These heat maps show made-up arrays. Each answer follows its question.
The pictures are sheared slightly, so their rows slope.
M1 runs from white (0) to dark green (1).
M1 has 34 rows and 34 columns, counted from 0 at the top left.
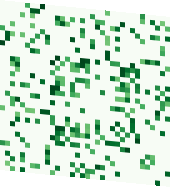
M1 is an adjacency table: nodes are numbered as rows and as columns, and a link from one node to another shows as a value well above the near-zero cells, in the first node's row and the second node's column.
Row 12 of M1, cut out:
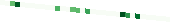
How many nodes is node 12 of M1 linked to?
9
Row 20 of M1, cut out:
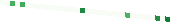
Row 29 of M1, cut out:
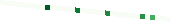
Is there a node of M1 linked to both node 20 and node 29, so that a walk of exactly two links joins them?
no
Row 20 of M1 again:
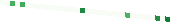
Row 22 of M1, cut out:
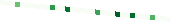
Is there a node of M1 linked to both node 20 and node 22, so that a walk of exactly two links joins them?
no
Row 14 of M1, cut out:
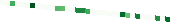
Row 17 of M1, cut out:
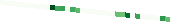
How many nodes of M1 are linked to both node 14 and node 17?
7
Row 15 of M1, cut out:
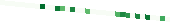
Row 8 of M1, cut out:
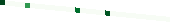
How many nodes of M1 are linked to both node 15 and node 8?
0
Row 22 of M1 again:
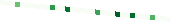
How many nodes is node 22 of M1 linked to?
7
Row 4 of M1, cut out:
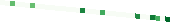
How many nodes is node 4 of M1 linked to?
8
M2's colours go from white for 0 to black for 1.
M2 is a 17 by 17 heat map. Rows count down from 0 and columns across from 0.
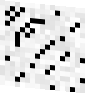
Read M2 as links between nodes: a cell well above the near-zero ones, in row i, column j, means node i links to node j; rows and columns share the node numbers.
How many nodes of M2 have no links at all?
1
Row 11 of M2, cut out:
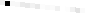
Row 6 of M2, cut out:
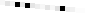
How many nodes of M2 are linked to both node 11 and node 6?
0
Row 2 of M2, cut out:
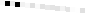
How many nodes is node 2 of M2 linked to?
2
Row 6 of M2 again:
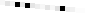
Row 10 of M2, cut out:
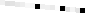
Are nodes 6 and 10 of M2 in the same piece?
yes
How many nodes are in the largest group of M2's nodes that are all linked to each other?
2
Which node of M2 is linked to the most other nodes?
node 3
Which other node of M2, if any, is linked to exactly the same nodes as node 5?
none
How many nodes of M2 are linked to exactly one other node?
3
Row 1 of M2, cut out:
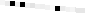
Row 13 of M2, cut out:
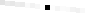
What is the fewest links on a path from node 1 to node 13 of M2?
5
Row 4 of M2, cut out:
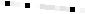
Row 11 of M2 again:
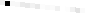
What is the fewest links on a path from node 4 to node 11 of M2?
2
